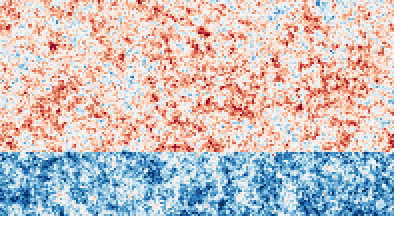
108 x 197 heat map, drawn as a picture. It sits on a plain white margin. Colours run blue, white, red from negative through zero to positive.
A horizontal seam about 70% of the way down splits the table, and the top part is higher. No regular stripes run through it. The texture is blotchy.
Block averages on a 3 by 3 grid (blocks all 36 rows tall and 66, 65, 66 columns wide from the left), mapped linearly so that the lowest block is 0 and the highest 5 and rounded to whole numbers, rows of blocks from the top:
454
555
010
